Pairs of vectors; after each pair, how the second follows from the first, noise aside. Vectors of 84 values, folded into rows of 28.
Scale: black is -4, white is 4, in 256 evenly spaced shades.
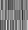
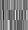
wrapped around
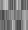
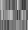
wrapped around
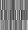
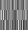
wrapped around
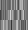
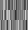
wrapped around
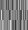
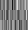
reversed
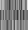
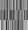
reversed
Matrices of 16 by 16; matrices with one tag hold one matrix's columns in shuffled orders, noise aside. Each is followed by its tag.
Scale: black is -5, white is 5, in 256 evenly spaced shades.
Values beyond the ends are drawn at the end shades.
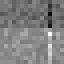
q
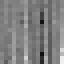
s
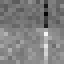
q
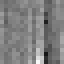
s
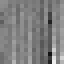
s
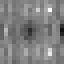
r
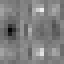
r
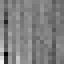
s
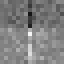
q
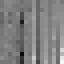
s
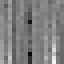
s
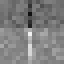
q
